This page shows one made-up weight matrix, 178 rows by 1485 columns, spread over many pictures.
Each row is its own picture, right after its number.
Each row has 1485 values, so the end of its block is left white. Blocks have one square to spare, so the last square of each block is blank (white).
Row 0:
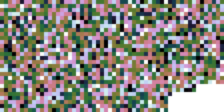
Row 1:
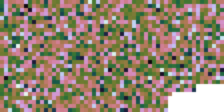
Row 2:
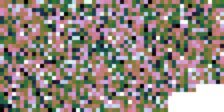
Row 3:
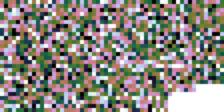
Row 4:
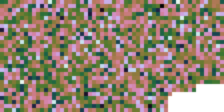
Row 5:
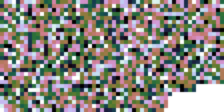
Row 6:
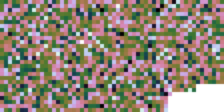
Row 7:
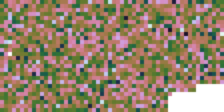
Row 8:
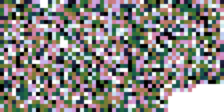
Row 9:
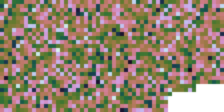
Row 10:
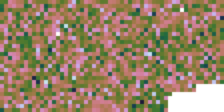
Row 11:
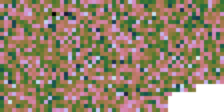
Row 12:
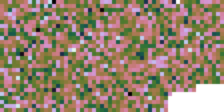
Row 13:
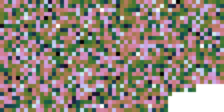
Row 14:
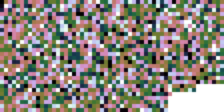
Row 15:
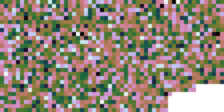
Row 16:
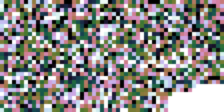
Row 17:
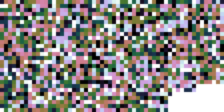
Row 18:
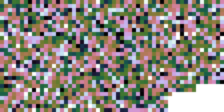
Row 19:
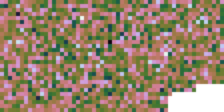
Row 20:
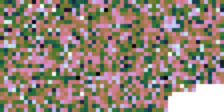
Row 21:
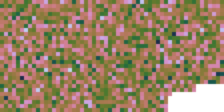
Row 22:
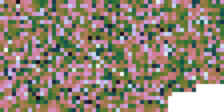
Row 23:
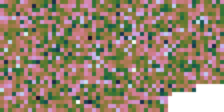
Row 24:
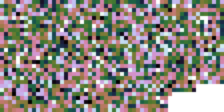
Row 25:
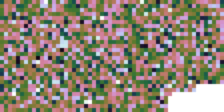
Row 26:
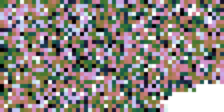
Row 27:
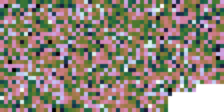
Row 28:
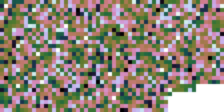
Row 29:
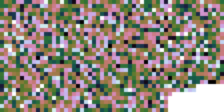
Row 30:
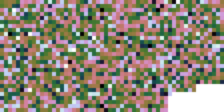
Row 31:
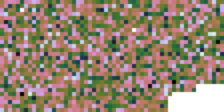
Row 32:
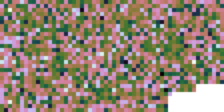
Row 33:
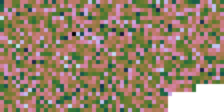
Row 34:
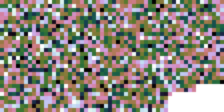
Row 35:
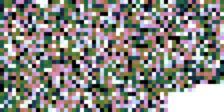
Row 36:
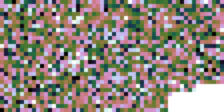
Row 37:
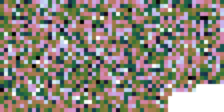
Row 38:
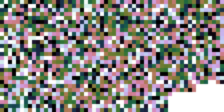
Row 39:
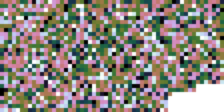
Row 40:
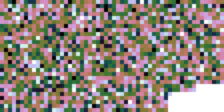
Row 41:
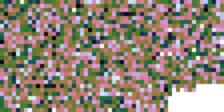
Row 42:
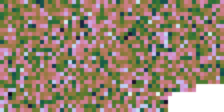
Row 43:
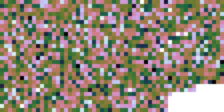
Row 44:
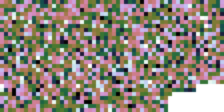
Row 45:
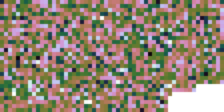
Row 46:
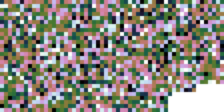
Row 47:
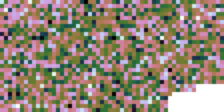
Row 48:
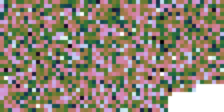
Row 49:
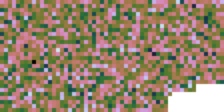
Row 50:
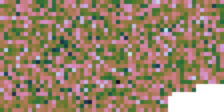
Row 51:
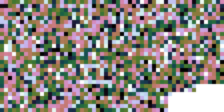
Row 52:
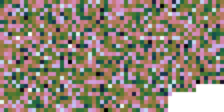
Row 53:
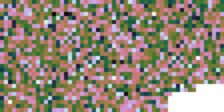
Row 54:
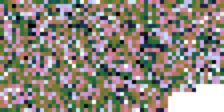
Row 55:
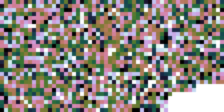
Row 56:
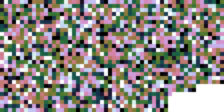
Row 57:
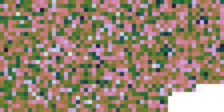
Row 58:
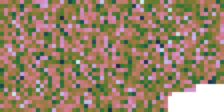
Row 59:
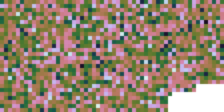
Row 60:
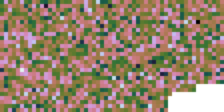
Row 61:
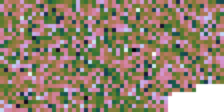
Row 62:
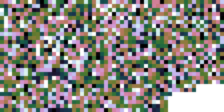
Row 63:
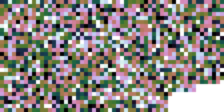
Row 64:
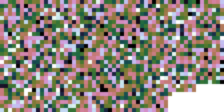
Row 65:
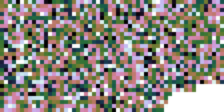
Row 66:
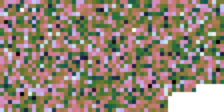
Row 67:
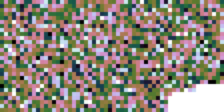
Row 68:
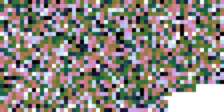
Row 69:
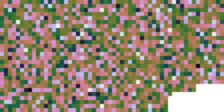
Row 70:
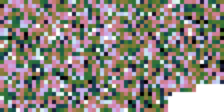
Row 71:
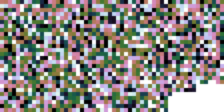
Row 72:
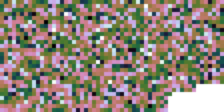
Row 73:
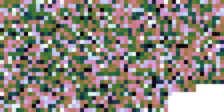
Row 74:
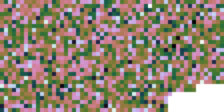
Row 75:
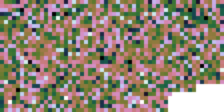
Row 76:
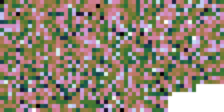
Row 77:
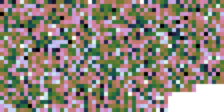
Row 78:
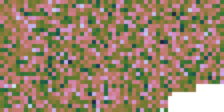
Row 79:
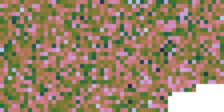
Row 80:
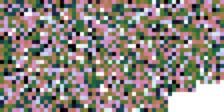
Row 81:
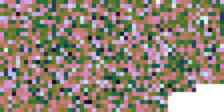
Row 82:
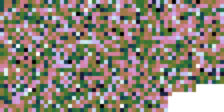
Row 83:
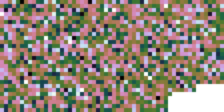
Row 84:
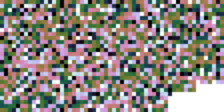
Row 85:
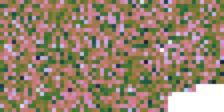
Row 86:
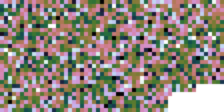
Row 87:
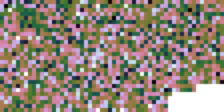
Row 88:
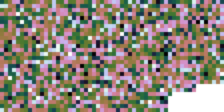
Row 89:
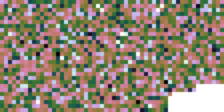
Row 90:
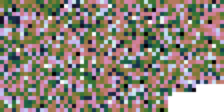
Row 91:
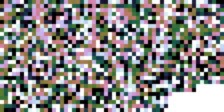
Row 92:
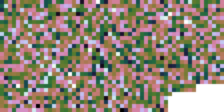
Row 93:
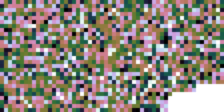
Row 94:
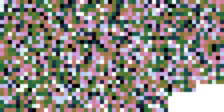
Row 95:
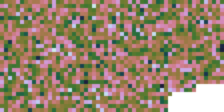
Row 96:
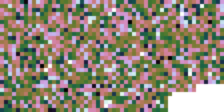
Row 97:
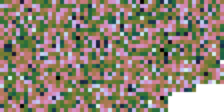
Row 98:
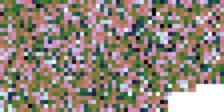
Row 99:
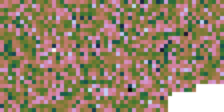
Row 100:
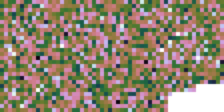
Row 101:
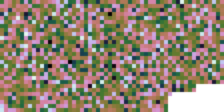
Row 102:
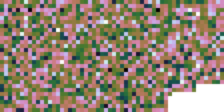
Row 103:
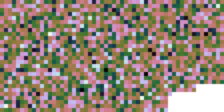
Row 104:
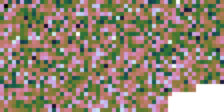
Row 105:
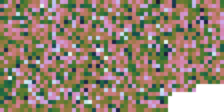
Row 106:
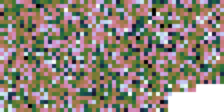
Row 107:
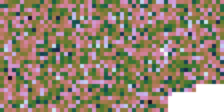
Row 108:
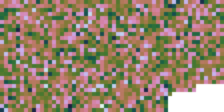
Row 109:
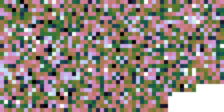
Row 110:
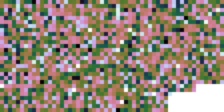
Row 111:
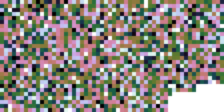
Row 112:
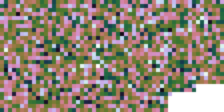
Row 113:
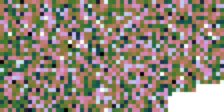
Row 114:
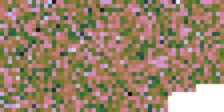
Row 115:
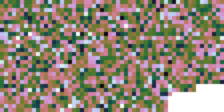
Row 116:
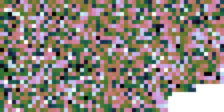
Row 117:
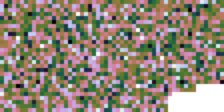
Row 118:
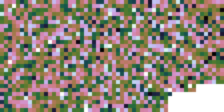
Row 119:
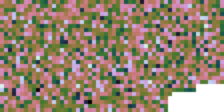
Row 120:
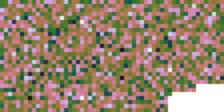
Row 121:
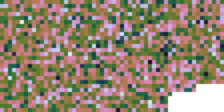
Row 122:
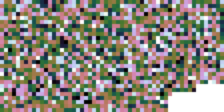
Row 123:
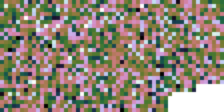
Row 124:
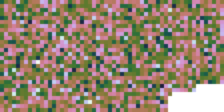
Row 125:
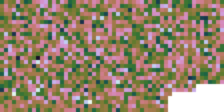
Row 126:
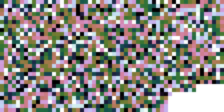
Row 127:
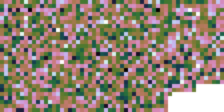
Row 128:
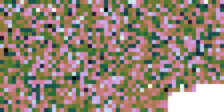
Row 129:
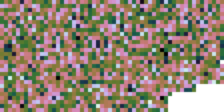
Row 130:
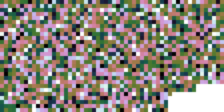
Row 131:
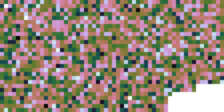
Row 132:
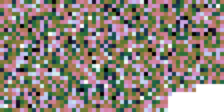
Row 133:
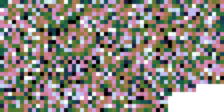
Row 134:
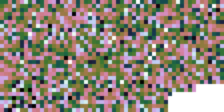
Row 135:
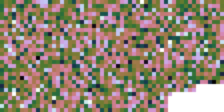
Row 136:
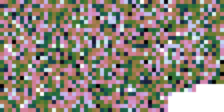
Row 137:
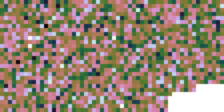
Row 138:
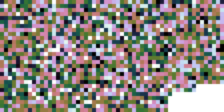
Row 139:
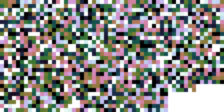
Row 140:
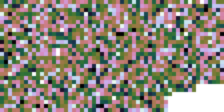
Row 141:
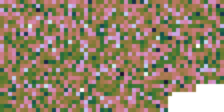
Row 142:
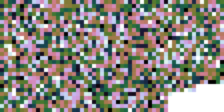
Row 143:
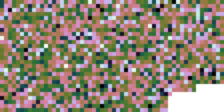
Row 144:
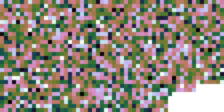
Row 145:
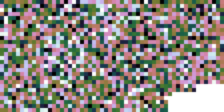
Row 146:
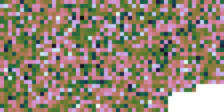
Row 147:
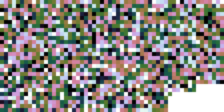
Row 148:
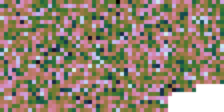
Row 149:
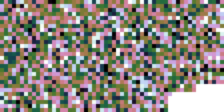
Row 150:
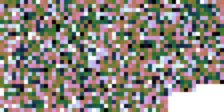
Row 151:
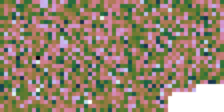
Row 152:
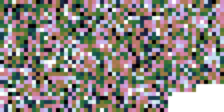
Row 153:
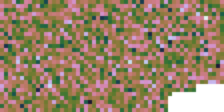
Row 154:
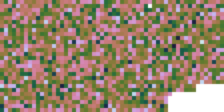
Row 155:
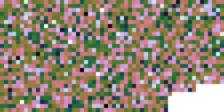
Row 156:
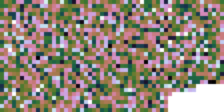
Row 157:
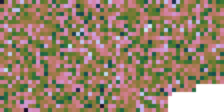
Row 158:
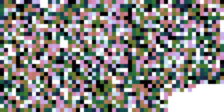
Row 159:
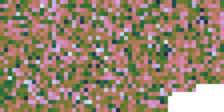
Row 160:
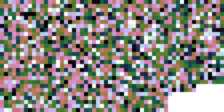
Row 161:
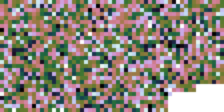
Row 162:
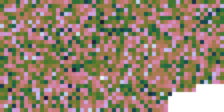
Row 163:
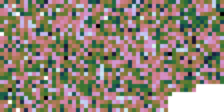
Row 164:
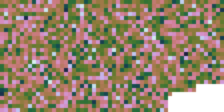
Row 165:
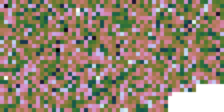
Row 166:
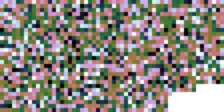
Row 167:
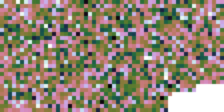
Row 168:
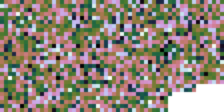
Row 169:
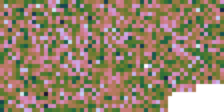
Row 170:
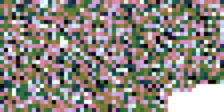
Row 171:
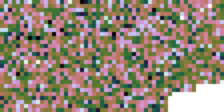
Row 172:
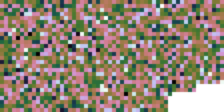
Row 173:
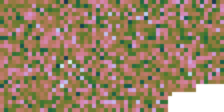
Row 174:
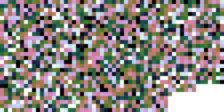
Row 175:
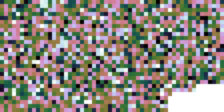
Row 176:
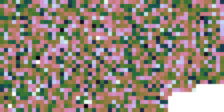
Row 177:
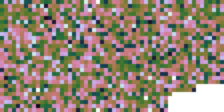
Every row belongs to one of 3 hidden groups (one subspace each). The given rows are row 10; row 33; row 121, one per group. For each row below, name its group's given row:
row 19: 121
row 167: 33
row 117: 33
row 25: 121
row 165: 33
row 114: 33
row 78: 10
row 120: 10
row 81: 121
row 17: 121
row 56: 33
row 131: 33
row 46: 121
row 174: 33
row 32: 33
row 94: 33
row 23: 121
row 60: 33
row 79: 121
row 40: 10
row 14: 33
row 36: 10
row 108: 33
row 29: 121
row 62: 10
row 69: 33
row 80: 33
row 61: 10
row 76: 33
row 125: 121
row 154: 10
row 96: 10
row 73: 33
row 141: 10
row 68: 33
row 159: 121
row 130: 33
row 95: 121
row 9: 33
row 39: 10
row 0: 121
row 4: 33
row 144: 33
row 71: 121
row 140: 33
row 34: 33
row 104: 33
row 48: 33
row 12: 33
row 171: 33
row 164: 10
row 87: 33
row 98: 10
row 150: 33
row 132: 10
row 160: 10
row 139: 33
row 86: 10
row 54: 10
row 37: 121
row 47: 33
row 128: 10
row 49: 10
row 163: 10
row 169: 10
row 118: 10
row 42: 10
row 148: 121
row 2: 10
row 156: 121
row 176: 121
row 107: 121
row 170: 121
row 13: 33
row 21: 121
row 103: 10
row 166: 10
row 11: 10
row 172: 33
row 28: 33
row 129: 121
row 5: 10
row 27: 33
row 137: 33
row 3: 33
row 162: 10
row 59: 121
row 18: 33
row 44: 121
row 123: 33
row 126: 33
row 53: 10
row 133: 10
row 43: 121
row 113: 33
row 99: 121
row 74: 10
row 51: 121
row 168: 121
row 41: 10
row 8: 121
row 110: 10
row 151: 121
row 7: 33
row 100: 121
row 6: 33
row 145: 10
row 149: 10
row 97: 121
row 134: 10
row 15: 33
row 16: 33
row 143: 33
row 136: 121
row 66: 10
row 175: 121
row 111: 10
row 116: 10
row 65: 10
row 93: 10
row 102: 33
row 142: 121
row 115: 33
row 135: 121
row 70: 10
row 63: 33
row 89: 33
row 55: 10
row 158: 121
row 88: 121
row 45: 121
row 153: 121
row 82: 33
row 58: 121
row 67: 121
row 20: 10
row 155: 33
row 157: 33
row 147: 10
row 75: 10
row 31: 10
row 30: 33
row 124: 121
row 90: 10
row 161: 33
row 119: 121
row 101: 10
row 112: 121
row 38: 33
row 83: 10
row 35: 121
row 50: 121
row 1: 33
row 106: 10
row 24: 121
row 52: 33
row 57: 121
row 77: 10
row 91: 33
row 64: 33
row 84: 33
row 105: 121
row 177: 33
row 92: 33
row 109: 10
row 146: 121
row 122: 121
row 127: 33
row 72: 10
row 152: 10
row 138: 121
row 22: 121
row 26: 10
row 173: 10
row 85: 121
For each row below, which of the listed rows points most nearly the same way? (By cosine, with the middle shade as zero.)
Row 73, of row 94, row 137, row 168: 168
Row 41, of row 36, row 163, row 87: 36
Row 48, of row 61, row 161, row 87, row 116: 87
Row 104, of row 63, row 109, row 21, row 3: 3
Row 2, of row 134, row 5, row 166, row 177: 166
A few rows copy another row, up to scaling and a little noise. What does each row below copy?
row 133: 120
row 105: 159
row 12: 114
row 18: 68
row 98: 106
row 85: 136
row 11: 53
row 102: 127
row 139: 30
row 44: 119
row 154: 74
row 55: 93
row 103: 132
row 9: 28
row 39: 164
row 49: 147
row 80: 172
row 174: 64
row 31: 66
